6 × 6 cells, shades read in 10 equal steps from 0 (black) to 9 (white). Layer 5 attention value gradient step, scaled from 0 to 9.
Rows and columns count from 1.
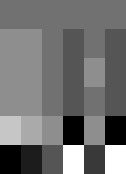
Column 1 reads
4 5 5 5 7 0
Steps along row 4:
same down down up down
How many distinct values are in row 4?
3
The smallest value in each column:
0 1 3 0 2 0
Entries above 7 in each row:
0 0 0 0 0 2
